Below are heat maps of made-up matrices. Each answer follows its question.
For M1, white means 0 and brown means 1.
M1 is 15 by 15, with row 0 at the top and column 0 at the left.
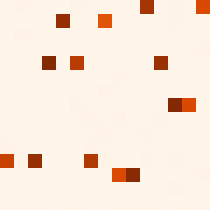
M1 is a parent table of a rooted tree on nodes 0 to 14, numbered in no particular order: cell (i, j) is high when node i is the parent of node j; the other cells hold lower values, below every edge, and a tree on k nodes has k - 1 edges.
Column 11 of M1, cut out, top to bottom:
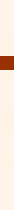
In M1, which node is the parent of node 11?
4
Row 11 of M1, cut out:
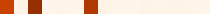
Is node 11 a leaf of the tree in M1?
no
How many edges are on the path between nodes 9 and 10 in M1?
7
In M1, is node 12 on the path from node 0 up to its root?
no
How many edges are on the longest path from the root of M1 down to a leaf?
4
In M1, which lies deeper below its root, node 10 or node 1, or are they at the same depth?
node 10
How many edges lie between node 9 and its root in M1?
3
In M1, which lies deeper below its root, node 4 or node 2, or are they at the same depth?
node 2
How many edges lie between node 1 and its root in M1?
0
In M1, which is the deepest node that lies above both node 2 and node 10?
11
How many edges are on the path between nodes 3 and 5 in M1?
2
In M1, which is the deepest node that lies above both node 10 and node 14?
0
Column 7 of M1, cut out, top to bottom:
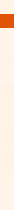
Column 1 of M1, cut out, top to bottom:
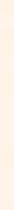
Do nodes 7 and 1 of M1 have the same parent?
no
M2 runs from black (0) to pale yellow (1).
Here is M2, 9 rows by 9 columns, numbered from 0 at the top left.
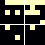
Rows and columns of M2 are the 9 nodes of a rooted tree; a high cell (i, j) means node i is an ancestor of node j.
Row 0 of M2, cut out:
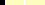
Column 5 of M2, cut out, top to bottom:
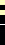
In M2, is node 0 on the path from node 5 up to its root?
yes
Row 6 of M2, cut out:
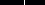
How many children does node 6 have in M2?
0
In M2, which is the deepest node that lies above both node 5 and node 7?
2
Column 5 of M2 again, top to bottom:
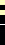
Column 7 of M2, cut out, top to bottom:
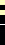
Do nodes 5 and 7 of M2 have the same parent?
yes
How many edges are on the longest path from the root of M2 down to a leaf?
4
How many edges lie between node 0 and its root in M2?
0
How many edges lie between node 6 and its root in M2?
4
